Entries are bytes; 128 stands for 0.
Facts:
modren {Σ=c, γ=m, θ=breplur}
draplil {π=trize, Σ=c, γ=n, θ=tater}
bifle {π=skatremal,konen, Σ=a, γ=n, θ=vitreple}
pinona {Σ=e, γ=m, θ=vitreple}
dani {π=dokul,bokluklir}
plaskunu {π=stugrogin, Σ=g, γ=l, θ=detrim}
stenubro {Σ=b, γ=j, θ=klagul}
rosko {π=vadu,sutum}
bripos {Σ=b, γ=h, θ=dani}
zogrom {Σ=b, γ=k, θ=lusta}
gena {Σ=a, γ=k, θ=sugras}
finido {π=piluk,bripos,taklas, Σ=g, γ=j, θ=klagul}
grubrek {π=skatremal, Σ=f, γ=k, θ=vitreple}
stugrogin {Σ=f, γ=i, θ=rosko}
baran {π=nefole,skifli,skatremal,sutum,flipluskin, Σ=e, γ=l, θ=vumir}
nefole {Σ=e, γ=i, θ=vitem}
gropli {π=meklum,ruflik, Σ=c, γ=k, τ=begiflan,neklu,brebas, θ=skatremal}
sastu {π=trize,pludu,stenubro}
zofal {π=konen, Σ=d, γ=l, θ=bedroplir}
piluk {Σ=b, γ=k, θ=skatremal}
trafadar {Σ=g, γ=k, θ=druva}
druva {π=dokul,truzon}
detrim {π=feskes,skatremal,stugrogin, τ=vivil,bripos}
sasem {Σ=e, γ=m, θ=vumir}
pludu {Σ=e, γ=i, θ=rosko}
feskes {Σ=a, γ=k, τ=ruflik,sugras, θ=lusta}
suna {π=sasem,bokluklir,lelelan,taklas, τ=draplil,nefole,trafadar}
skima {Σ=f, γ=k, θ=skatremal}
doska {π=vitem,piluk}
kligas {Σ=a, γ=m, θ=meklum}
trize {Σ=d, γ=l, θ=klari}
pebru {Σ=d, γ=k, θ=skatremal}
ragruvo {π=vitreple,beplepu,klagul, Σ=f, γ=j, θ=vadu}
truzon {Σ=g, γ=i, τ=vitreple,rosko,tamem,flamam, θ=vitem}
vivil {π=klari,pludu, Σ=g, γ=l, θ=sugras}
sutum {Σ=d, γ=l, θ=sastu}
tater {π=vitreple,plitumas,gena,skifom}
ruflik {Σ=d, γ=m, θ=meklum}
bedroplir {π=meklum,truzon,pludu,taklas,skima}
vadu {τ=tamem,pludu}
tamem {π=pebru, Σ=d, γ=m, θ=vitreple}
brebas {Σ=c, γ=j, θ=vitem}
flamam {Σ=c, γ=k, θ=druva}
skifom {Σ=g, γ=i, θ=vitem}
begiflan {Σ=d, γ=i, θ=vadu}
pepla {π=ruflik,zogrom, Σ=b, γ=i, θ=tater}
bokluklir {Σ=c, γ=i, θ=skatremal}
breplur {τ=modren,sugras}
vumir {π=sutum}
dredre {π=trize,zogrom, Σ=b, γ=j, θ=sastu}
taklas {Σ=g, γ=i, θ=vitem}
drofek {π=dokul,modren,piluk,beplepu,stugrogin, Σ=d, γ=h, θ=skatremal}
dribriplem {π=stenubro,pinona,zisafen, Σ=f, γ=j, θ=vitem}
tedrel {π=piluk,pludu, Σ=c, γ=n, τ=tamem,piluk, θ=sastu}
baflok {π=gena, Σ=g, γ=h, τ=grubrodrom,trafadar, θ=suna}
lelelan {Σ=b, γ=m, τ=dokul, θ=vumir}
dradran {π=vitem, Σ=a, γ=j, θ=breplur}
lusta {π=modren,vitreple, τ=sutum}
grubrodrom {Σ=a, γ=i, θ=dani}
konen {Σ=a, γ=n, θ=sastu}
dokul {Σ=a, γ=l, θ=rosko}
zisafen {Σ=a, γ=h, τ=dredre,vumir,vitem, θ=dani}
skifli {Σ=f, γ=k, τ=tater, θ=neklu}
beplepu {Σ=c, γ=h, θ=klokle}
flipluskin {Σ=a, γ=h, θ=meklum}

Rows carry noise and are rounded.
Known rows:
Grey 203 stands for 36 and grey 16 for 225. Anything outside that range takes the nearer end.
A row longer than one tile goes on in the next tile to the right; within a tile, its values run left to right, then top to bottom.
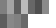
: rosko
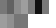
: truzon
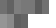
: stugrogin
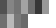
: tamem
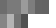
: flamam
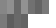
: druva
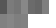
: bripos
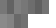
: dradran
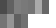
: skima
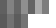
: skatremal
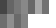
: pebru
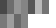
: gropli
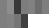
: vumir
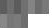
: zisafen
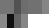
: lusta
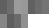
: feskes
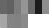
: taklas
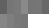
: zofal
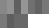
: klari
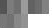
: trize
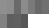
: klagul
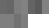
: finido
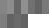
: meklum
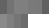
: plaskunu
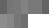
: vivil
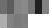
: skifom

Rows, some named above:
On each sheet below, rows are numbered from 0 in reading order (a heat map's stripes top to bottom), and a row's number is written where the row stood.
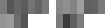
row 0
draplil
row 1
breplur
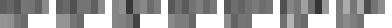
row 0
grubrodrom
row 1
grubrodrom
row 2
vumir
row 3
zisafen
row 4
baflok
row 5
tamem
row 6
neklu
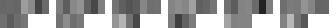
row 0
skifli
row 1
tedrel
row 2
dredre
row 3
breplur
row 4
dribriplem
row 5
flamam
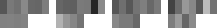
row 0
bripos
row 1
nefole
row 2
zisafen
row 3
gropli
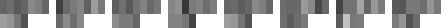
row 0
trafadar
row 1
drofek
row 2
zisafen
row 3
vumir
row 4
trafadar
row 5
skifli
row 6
piluk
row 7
bokluklir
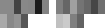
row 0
vitem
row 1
brebas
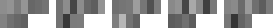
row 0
sugras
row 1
suna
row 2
pludu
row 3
tater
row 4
detrim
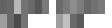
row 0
lelelan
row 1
begiflan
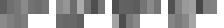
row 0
grubrek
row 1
vadu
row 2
sutum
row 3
dokul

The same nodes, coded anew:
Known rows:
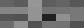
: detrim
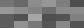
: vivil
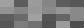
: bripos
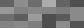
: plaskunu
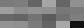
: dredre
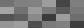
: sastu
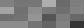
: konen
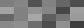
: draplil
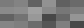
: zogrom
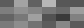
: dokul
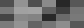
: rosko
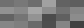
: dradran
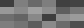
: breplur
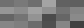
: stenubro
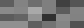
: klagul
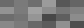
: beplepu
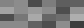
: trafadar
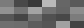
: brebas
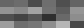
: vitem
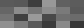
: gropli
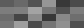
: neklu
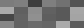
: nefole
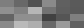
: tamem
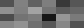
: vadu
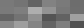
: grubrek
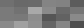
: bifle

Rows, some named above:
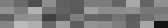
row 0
tamem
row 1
dredre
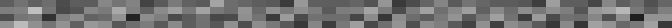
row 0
vitreple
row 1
lusta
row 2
dribriplem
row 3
gropli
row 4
neklu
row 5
baflok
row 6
gropli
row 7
vumir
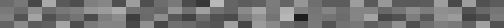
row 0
begiflan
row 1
flamam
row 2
brebas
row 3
lelelan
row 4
stugrogin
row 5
pludu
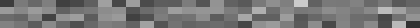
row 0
breplur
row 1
pludu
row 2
feskes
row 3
sutum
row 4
zisafen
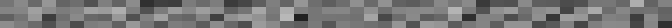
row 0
skifli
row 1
sugras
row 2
breplur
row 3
lelelan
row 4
pepla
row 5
tater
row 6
suna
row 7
tedrel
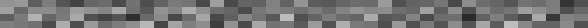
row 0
grubrodrom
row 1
vitem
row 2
piluk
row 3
bokluklir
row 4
drofek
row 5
truzon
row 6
skatremal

